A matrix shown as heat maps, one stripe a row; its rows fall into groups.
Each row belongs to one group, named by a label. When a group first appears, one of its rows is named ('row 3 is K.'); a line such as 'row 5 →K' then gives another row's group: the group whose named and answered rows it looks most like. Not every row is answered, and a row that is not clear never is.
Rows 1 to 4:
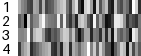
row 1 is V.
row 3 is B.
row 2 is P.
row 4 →P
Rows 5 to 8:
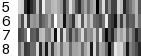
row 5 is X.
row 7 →P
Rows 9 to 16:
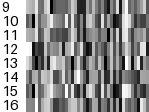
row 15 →P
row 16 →B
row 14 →B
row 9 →B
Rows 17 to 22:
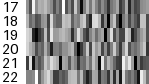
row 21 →P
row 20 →V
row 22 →B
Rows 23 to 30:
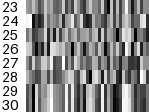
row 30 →P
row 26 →X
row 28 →V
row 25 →P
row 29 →P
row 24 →X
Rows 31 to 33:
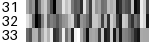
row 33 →B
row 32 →V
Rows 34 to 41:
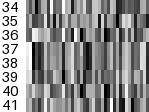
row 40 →B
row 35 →P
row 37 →X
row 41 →X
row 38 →X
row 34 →V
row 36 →B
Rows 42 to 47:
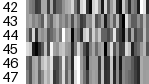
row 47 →B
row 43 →X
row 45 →X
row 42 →V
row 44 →V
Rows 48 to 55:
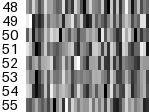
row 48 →B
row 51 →V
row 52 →B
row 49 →X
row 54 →X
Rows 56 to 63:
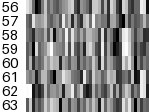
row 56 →V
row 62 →X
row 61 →V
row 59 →P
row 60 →P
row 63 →P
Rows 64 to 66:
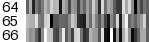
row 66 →B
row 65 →B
